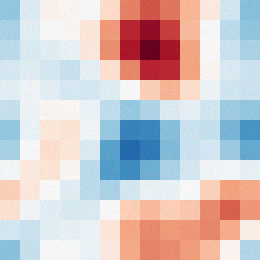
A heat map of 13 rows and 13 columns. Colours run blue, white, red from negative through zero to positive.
Slope: none. Ninth with the lowest average: centre. Calmest part: top left. Stripes: none. Average level on the scale: 50%. Ninth with the highest average: top middle. Lone odd cells: none.
